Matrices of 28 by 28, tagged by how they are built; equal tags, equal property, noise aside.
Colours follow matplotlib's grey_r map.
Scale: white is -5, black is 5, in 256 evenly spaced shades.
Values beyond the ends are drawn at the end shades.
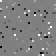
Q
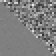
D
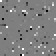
Q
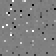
Q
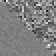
D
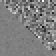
D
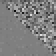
D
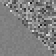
D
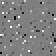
Q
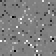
Q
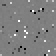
Q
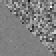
D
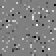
Q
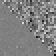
D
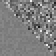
D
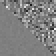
D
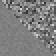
D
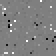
Q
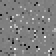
Q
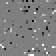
Q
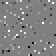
Q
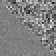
D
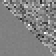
D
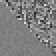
D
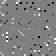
Q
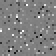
Q
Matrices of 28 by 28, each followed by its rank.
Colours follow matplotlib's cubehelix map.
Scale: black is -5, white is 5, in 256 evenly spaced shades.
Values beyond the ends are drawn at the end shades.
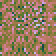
five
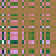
one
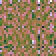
five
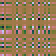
one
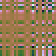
one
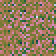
five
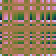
one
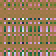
one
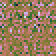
five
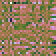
five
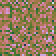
five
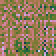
five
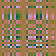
one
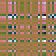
one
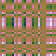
one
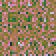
five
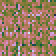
five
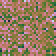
five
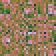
five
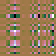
one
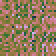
five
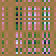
one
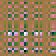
one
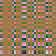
one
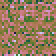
five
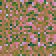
five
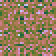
five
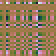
one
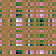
one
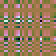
one
